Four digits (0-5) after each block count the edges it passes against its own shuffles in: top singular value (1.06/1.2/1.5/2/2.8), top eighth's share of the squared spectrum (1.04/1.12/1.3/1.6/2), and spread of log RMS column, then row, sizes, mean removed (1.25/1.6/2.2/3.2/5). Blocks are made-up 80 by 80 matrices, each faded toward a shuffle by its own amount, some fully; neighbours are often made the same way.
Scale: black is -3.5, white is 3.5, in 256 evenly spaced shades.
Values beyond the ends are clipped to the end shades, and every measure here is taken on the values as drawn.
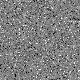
0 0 0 0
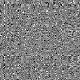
4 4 2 2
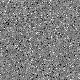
2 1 0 0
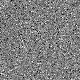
0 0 0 0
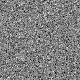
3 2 0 0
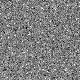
1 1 0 0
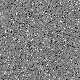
0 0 0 0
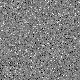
0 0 0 0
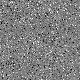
0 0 0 0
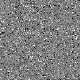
3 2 1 1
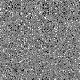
3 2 1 1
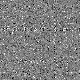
2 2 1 2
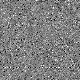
2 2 1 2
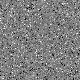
0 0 0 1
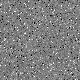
0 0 0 0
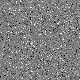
0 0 0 0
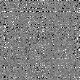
2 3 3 3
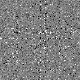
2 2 2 2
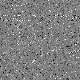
1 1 0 1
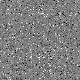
1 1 0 1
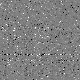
3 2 0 1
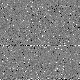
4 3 0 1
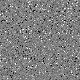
3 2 0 1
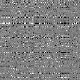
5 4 2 3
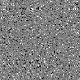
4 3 1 1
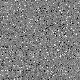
3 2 0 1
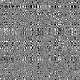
5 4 3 3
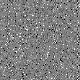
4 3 2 1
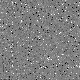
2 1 0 0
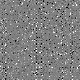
4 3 2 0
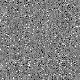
3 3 1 1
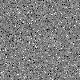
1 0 0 0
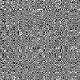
4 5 3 3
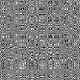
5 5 4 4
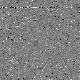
3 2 0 1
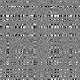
5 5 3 4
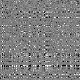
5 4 2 3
